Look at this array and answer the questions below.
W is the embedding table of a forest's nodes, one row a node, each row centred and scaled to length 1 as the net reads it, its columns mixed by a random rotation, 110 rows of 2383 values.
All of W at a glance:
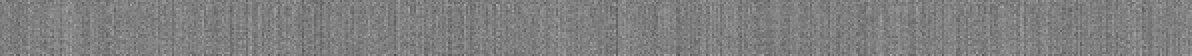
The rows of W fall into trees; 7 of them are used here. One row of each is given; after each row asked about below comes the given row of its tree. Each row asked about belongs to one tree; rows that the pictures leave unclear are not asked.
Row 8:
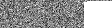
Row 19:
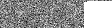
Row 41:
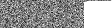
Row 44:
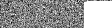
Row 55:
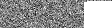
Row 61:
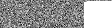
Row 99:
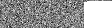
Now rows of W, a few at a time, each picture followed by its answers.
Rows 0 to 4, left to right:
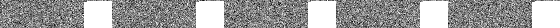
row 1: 99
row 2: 55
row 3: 99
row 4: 61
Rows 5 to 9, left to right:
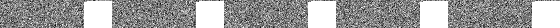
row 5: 61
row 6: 61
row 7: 19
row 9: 8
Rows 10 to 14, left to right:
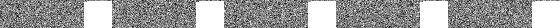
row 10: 99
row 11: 19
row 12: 55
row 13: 55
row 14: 99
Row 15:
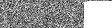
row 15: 8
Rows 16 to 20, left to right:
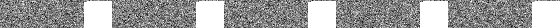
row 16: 55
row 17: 55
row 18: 8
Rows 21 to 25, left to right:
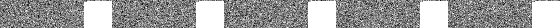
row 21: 61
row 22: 55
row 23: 44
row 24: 55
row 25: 55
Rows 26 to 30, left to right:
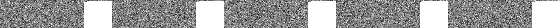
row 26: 8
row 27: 41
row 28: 19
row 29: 44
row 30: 8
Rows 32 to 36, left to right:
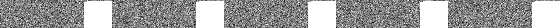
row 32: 8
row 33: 61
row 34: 41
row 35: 19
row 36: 61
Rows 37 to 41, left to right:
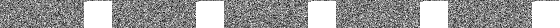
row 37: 99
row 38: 41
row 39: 55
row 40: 41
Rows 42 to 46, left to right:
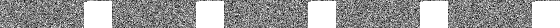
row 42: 19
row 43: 99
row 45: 41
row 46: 8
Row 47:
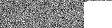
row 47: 61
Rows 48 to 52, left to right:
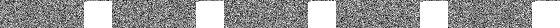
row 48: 19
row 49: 41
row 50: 44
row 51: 55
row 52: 19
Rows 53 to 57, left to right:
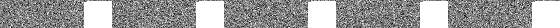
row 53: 61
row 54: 55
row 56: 55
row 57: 99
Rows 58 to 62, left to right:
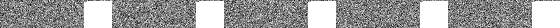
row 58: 44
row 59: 8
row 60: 44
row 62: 41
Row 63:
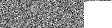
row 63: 41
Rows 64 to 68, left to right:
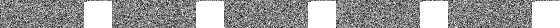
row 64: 8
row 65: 55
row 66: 99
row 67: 19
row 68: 8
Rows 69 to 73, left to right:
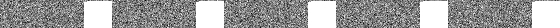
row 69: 8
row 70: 61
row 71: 19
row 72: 99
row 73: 61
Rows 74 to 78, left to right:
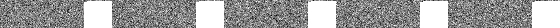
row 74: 61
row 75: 99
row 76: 55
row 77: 8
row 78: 44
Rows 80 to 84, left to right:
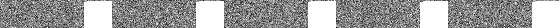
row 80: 41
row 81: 99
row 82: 44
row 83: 19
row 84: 61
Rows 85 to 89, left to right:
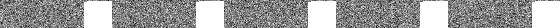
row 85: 19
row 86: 99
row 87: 99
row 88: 8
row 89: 55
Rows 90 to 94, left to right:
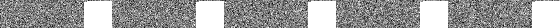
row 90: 8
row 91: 99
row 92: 61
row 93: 55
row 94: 61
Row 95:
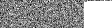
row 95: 44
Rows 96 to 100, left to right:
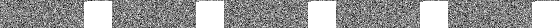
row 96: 99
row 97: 61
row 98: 41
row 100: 99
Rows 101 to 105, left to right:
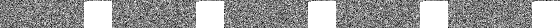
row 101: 99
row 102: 55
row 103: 8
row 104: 55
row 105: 19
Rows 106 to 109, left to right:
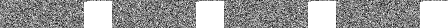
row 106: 55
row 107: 99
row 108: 41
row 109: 61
